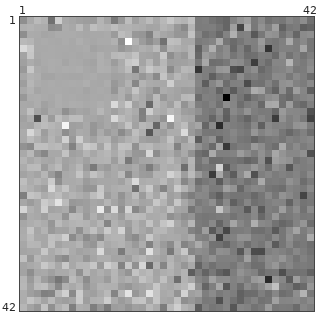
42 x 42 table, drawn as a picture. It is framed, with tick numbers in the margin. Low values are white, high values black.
In the top left lies a patch that is calmer than the rest. On average the colour sits 40% of the way up the scale. The top left is the smoothest part. The right part is higher, past a seam about 60% of the way across.
